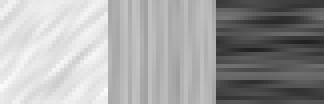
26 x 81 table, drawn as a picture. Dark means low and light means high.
It is made of 1 by 3 panels. Panel 1,1: very high, slanting up to the right, faint in contrast. Panel 1,2: high, streaked downward, faint in contrast. Panel 1,3: low, streaked across.
